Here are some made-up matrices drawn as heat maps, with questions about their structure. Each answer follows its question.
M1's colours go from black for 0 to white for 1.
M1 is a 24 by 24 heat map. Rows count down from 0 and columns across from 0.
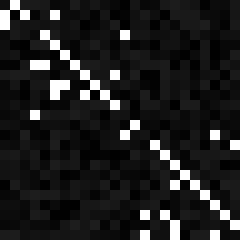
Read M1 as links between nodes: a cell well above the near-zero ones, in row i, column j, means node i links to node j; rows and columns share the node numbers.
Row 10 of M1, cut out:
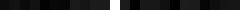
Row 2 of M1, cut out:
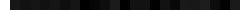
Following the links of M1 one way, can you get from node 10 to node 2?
no
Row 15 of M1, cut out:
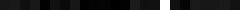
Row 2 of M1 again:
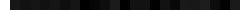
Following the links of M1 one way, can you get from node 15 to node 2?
no
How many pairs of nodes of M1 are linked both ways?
5
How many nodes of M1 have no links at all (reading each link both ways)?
0
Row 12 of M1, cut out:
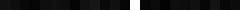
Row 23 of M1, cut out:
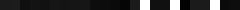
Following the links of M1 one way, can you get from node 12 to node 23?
yes
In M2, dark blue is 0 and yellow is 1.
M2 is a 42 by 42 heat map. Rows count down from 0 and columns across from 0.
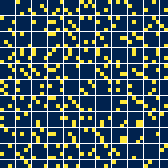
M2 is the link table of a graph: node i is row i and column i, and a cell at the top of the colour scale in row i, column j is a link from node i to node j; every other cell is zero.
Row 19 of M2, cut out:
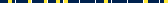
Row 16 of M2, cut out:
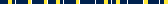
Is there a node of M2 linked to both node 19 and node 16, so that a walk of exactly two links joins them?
yes
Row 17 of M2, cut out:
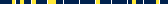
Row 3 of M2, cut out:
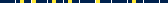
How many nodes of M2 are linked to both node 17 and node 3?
5
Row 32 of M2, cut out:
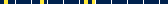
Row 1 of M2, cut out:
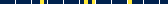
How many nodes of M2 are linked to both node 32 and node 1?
3
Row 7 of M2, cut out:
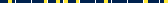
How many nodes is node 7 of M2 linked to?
8
